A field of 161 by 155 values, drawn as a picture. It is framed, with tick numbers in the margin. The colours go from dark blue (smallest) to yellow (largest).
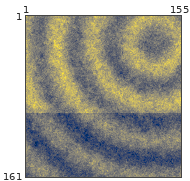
The halves do not mirror each other. On average the colour sits 50% of the way up the scale. A horizontal seam about 60% of the way down splits the table, and the top part is higher. Rings spread out from the top right.
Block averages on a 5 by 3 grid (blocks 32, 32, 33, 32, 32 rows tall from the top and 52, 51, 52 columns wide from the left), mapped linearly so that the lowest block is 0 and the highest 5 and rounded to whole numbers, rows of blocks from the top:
445 | 435 | 544 | 011 | 110
